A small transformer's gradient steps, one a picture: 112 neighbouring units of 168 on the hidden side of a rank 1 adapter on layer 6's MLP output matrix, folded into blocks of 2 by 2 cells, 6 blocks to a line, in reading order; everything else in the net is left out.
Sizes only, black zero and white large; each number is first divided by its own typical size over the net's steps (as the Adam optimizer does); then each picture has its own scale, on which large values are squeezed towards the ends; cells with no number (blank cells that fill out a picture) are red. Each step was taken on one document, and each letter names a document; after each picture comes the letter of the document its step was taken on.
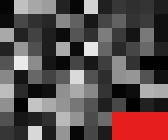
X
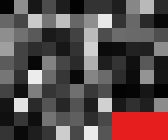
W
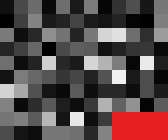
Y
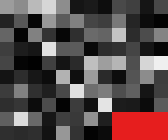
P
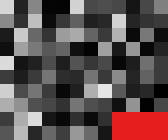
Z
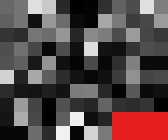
W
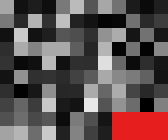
Z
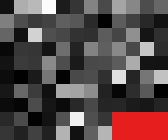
W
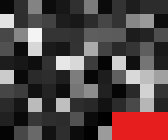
X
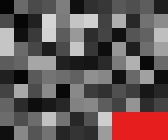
P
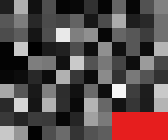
Z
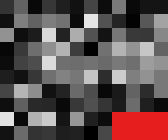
P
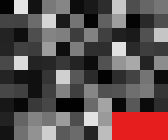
P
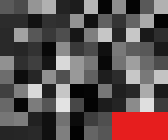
X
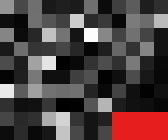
Y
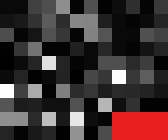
Y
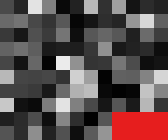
X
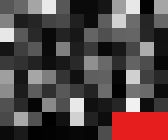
W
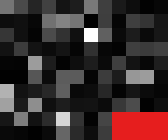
Y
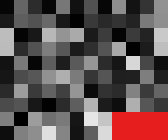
P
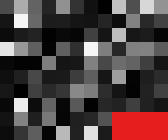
W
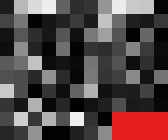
W
